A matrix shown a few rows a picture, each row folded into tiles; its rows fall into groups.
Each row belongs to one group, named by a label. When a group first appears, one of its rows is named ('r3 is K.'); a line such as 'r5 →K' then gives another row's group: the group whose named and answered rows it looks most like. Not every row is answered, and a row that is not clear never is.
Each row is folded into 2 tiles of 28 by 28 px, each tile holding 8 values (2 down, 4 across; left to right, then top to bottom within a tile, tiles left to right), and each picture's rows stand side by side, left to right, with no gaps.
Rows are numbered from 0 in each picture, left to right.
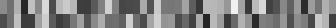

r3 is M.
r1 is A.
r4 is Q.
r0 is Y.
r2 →Y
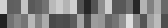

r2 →Y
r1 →A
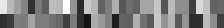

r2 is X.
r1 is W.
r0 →A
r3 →W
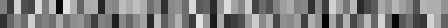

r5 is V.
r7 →W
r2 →X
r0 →M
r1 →Q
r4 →A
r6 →M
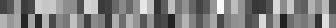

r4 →V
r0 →M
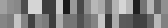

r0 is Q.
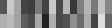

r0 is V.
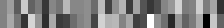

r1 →X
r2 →V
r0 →V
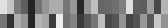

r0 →A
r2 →M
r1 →W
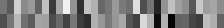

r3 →W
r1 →W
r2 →V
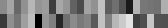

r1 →X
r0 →X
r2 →V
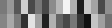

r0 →V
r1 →W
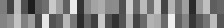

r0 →M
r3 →W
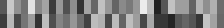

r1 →Y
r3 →W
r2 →Q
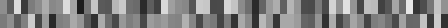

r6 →Q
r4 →A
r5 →V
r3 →Q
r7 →M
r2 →A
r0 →M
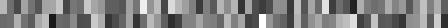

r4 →V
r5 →Y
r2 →Y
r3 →A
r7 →X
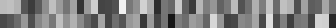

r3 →X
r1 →Q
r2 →Q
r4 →X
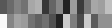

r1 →M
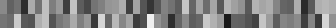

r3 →Y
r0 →Y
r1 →M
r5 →M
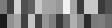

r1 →Q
